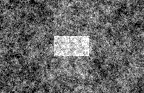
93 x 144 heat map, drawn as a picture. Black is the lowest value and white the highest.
Odd patch: higher, in the centre. Slope: none. Ninth with the highest average: centre. Stripes: none.
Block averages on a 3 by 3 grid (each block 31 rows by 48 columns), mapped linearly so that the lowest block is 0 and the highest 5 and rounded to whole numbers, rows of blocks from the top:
0 2 1
1 5 1
0 2 1
